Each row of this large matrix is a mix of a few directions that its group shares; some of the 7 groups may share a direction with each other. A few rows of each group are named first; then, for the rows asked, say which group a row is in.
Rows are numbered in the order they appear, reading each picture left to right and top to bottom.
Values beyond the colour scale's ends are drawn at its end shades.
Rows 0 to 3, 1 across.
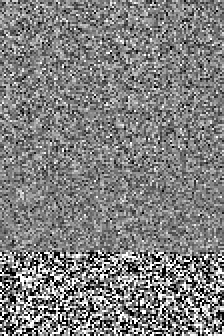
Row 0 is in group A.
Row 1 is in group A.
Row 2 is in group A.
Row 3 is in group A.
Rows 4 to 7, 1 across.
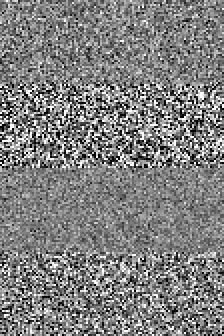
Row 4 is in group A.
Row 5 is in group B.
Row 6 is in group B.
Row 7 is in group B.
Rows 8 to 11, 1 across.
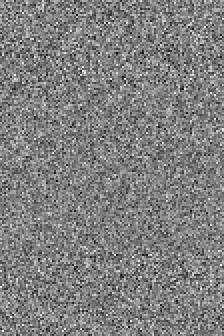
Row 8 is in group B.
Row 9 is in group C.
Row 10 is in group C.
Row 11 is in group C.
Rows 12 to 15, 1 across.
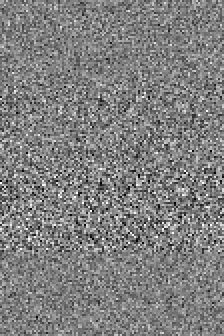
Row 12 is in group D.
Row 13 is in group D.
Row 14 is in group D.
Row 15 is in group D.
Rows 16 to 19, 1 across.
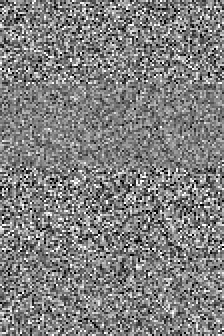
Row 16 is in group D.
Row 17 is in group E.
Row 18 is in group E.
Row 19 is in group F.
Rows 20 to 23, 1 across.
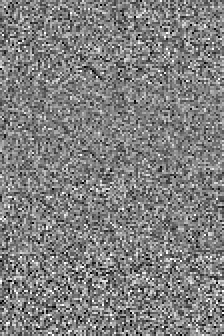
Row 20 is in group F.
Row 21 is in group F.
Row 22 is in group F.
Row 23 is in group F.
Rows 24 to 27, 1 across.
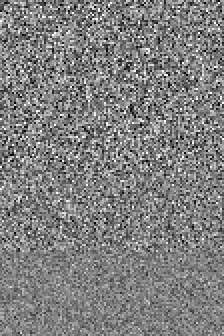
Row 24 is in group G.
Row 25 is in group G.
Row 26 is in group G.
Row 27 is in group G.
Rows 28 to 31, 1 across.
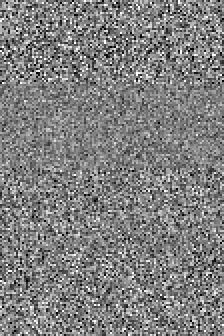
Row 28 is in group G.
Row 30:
D
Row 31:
B
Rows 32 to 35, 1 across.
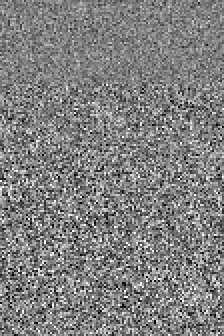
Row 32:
D
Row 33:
G
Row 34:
G
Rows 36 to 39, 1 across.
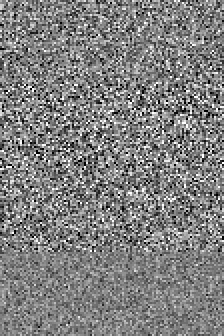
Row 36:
D
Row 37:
E
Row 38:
F
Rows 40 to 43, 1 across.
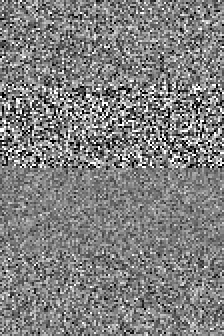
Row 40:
B
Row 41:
D
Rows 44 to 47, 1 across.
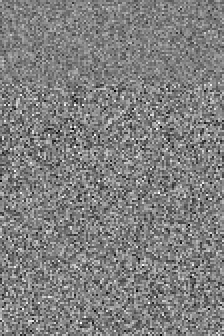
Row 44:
G
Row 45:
B
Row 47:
F
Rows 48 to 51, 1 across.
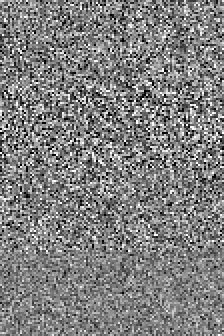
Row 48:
F
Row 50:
B
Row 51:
F
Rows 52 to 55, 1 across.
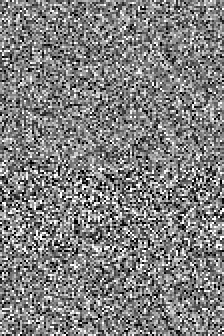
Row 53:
C
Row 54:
D
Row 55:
E
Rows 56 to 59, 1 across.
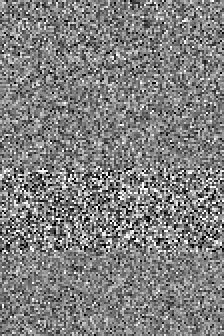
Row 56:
A
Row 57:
A
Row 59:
B
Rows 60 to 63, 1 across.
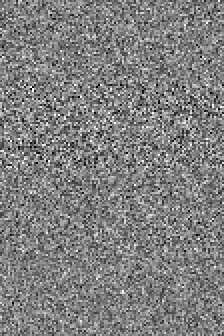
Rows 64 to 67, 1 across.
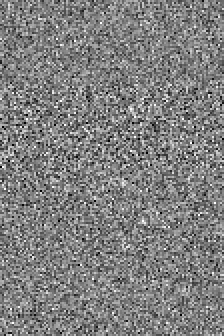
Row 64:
A
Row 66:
B
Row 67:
E
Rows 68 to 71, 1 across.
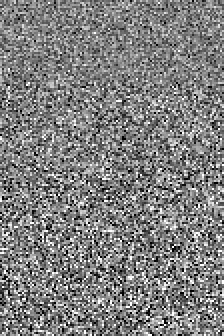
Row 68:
D
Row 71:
F
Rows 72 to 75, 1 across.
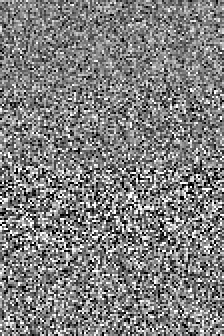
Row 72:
F
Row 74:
B
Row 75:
G
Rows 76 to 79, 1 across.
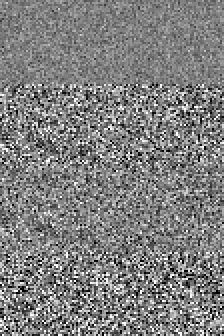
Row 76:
G
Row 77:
C
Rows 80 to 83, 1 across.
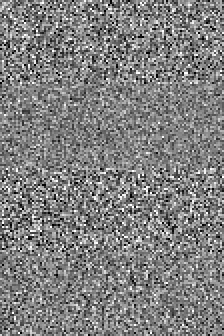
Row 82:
E
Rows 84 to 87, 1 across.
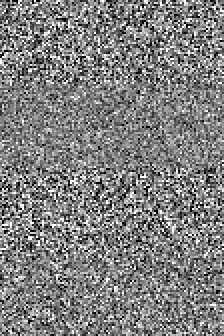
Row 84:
A
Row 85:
E
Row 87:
G
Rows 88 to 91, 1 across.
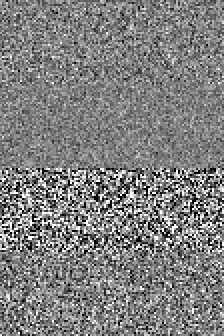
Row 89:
B
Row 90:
E
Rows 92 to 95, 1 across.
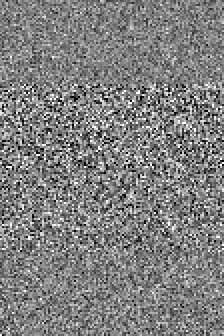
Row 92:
E
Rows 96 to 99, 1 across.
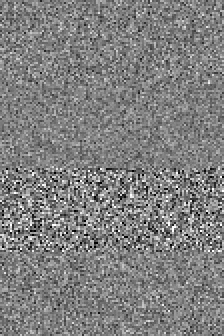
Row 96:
D
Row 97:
C
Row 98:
E
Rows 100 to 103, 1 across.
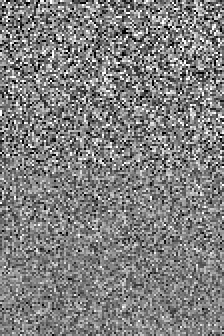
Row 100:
A
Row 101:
F
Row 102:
D
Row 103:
A
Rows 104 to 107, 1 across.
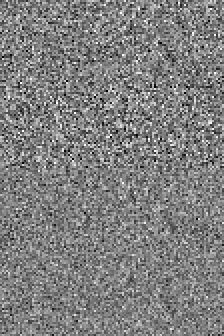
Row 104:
C
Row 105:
A
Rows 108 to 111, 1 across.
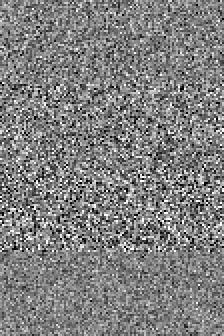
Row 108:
G
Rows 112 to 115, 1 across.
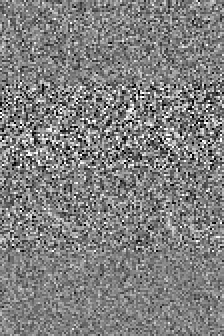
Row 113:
B
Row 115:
A
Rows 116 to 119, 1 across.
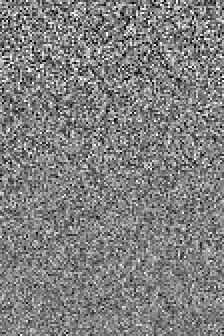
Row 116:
E
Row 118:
D
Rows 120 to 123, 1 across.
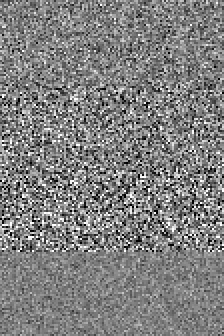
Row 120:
F
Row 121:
B
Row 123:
E
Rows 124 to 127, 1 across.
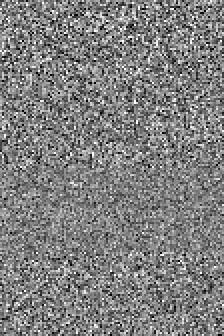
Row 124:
F
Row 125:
F
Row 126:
B
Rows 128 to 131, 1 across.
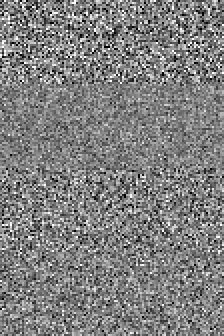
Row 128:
B
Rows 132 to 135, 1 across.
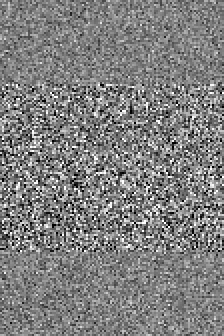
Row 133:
E
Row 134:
B
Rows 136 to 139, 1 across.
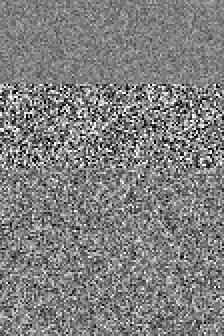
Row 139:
C
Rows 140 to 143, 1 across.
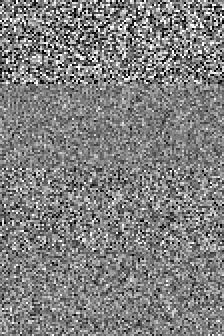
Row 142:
B
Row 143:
E
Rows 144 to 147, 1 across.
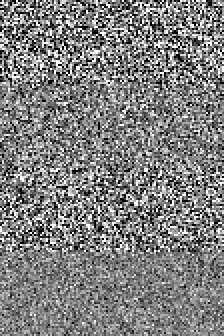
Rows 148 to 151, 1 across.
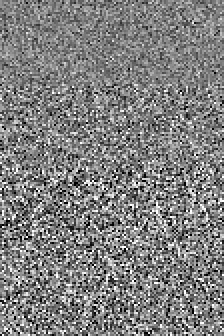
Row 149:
G
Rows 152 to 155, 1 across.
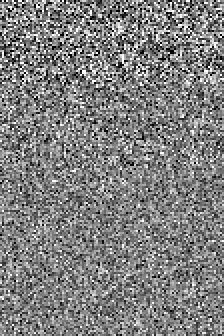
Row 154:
B
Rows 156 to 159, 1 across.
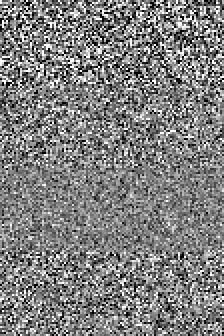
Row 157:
A
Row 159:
C
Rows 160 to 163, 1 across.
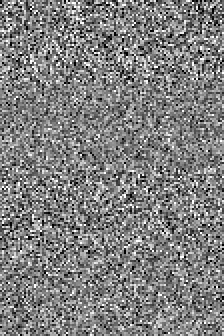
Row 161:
B
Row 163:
C
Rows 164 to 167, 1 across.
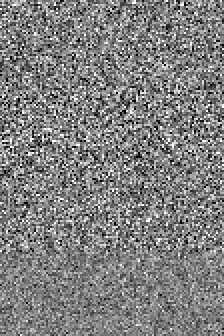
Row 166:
G
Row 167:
C
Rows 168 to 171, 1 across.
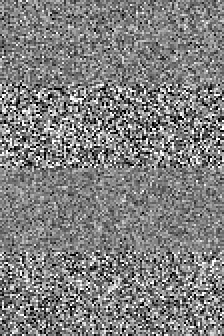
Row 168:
B
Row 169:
B
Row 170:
A
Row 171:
B
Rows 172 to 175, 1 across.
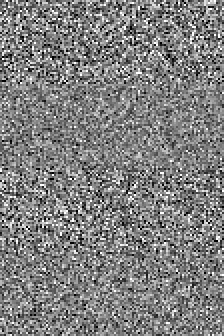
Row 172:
C
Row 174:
F
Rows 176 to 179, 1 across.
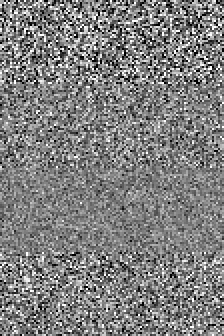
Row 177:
G
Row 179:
B
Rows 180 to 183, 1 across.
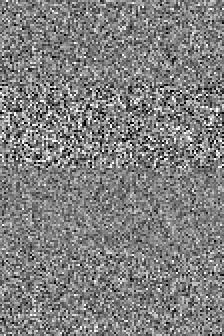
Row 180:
E
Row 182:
C
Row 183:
E
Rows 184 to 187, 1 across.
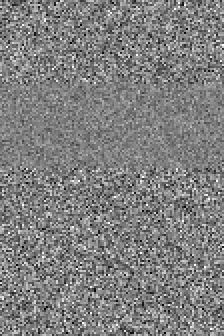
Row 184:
C
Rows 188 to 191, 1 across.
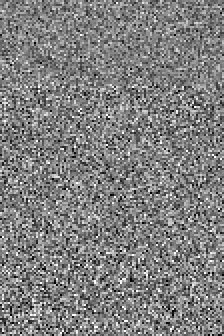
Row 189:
C
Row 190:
D
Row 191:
E
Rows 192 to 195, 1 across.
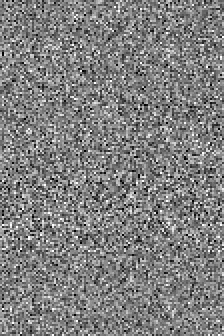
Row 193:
G
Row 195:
E
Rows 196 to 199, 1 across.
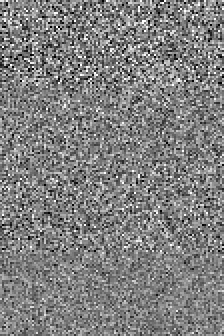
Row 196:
F
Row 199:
F
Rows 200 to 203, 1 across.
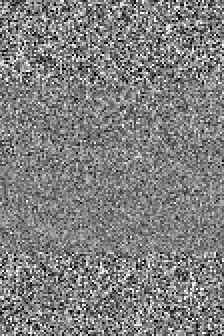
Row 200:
C
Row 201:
C
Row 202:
C
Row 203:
D
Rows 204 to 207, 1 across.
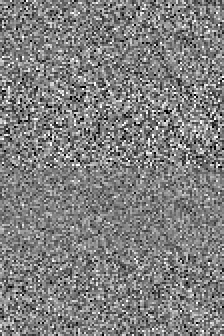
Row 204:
E
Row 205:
A
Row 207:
G
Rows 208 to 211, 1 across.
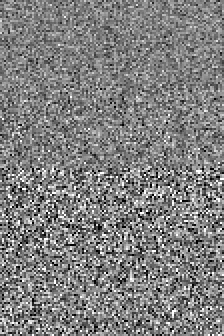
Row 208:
G
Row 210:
A
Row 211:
E
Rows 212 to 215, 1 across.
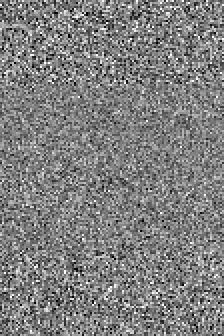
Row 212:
F
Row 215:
B
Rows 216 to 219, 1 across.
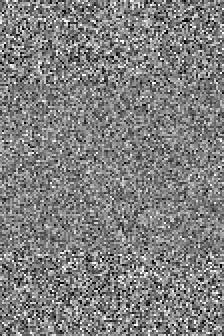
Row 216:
A
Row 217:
F
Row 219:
G
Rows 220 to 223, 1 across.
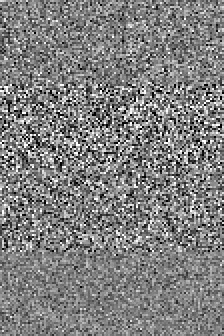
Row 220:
F
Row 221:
G
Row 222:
F
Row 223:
C
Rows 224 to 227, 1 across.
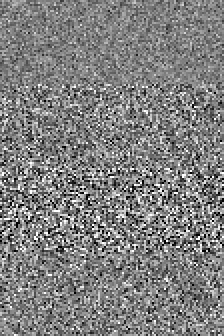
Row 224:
C
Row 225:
C
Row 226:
D
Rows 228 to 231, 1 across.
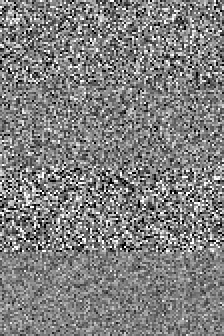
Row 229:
D
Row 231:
F
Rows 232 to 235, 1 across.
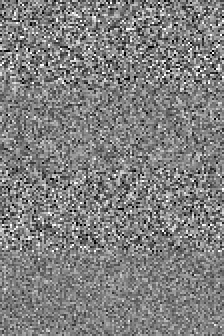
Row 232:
D
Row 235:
C
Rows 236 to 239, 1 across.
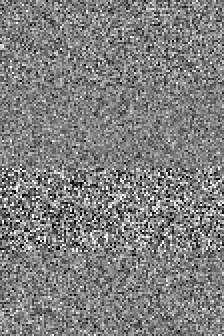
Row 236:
D
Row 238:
B
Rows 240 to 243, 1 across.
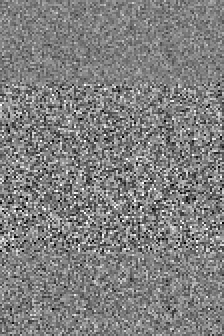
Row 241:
G
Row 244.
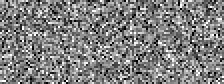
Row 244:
C
